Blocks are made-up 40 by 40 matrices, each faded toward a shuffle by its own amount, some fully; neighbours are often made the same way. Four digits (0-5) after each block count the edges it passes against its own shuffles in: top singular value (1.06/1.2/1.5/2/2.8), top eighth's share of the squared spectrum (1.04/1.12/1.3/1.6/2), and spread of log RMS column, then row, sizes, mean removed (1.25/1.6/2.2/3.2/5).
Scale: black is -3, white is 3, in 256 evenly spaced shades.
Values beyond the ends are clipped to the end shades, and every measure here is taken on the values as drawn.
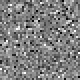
0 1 0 0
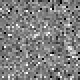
2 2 0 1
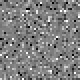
1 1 0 0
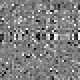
4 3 1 2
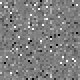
1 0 1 0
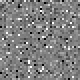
2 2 1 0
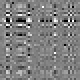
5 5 3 3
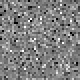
0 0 0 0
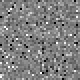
0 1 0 0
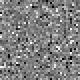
2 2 1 0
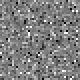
1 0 0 0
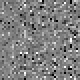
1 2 2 0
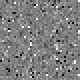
0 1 0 0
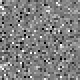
0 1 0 0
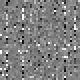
2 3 2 0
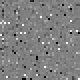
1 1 0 0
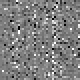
1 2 2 0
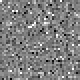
0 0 0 0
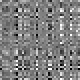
5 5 3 3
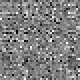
3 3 1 1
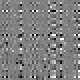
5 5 3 3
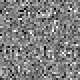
2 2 0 0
